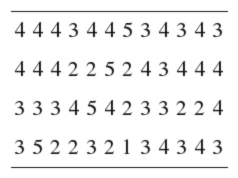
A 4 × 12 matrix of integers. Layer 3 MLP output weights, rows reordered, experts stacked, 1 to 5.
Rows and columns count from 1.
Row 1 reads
4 4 4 3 4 4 5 3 4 3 4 3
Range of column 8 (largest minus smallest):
1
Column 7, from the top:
5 2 2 1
